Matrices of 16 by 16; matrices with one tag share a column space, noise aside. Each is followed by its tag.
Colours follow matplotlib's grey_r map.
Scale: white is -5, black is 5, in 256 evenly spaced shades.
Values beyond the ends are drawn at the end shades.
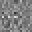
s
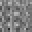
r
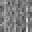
r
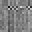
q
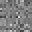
s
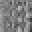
r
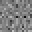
s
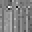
q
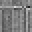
q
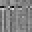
q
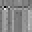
q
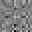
s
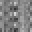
r
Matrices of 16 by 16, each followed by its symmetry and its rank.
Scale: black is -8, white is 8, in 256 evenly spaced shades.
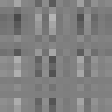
neither, rank one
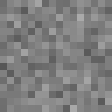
neither, full rank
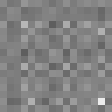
symmetric, rank two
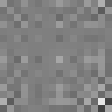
symmetric, rank two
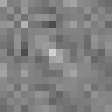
symmetric, rank three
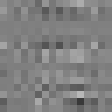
neither, rank two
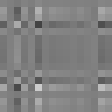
neither, rank one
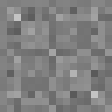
symmetric, rank three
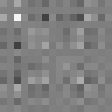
symmetric, rank two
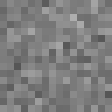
neither, full rank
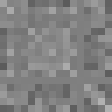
symmetric, rank three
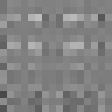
neither, rank two
